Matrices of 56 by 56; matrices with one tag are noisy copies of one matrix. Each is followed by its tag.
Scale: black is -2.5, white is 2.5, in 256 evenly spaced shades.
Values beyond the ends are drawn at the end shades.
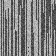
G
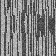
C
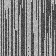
G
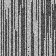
G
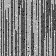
G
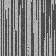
G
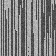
G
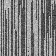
G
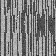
C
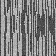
C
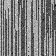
G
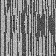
C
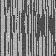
C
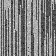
G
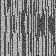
C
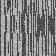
C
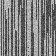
G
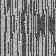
C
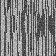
C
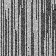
G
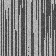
G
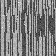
C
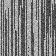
G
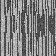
C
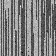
G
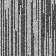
G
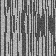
C
